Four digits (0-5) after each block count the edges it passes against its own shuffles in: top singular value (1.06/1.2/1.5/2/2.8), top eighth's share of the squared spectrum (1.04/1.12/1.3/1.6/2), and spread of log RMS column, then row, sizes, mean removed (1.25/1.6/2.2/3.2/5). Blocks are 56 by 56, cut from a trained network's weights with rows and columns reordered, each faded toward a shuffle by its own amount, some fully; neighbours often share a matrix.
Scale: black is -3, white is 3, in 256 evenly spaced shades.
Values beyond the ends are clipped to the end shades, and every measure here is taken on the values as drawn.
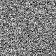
2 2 0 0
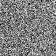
0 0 0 0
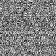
3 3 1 1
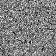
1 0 0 0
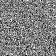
1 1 0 0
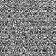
4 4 1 2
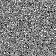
0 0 0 0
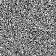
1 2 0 0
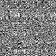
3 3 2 1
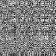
4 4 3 2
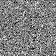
1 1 0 0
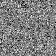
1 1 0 0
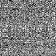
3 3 1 2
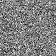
0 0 0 0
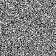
1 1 0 0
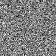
3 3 0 1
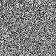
3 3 0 1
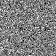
2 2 0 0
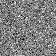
1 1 0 0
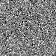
0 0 0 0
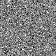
2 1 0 0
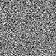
3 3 0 1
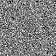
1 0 0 0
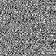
3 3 0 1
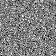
2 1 0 0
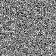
2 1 1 0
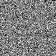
0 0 0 0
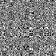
4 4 2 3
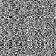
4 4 1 2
